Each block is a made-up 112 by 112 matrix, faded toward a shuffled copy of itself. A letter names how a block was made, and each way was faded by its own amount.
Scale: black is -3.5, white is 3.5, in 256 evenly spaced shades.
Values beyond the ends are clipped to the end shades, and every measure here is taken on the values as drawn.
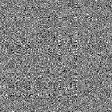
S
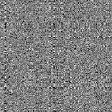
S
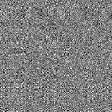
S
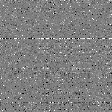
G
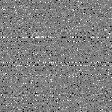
G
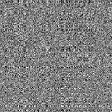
S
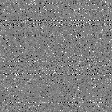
G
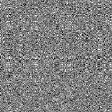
S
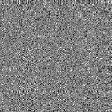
S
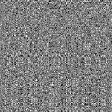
S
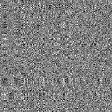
S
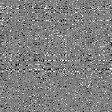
G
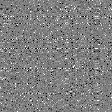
G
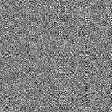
S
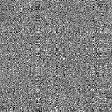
S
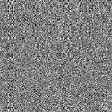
S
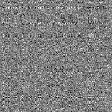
S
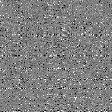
G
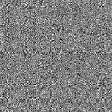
S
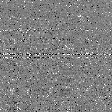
G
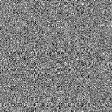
S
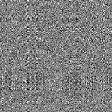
S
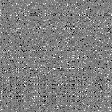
G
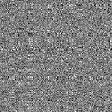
S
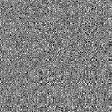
S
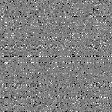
G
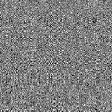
S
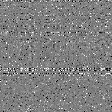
G
